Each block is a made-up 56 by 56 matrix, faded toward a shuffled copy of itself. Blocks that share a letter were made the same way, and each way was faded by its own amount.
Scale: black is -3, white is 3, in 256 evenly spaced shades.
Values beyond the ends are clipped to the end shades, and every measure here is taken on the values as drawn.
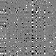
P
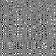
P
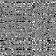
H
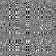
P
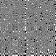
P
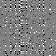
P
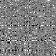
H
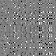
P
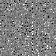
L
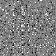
L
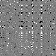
P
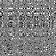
H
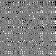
P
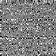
H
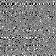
H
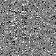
L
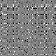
P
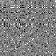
H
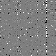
P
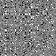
L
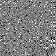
L
